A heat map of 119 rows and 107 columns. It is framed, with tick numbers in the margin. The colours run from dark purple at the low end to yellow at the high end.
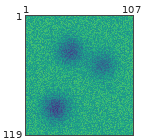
Dips: three. Seam: none. Mirror symmetry: none. Slope: none.
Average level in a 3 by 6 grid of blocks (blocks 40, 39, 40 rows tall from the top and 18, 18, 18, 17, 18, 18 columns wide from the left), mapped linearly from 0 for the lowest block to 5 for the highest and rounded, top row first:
542445 | 543325 | 403555
